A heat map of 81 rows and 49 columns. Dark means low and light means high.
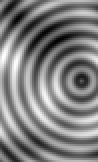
Rings spread out from the middle right. The top middle is the ninth with the lowest average. No lone cell stands out from its neighbours. No single row or column stands out from its neighbours. The middle left is the ninth with the highest average. On average the colour sits 50% of the way up the scale.
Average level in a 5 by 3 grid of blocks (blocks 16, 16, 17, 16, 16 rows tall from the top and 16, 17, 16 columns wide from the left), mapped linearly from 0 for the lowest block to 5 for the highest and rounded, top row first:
1 2 3 | 4 0 2 | 5 4 2 | 5 5 4 | 2 2 4
